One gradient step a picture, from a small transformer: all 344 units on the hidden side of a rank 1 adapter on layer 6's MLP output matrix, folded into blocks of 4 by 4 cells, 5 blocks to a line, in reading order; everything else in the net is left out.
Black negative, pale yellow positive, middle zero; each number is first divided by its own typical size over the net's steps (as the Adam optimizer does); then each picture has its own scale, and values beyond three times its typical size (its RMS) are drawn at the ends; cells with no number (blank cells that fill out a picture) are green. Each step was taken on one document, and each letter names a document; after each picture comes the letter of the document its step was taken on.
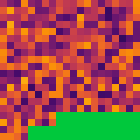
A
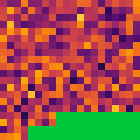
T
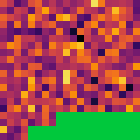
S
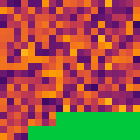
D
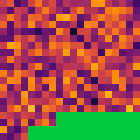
S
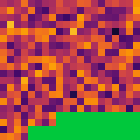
A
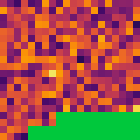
D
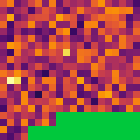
S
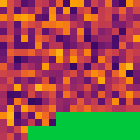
D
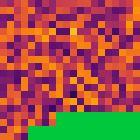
A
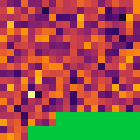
A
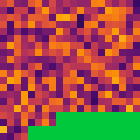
S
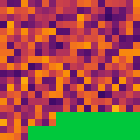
T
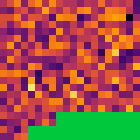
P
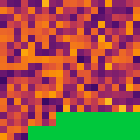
D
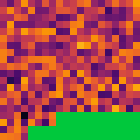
A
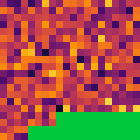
D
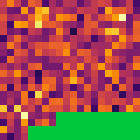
P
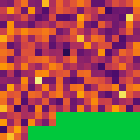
S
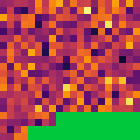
D
